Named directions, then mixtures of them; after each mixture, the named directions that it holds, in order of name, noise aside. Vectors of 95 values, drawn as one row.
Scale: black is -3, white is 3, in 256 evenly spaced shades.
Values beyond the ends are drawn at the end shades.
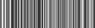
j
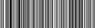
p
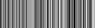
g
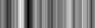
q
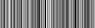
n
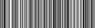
p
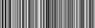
j, n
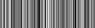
j, n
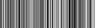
g, p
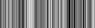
g, q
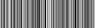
n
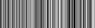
g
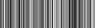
g, p
